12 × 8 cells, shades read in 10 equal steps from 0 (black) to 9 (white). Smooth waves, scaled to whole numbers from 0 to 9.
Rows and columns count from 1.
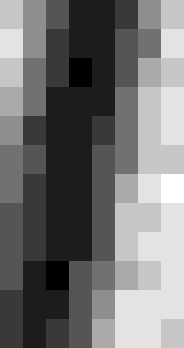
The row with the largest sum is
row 12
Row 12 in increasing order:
1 2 2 3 6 7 8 8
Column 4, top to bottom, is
1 1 0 1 1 1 1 1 1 3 3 3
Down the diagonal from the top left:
7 5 2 1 2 4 8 8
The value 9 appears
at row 7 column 8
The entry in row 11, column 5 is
5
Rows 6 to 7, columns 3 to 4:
1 1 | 1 1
